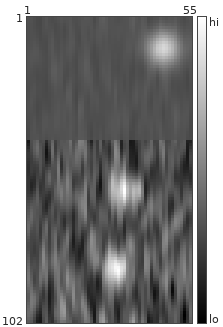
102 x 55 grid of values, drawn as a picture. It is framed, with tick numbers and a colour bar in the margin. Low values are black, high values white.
A horizontal seam about 40% of the way down splits the table, and the top part is calmer. The halves do not mirror each other. No overall slope runs across the table. Most values sit low, with a long tail of high ones. There are three bumps.
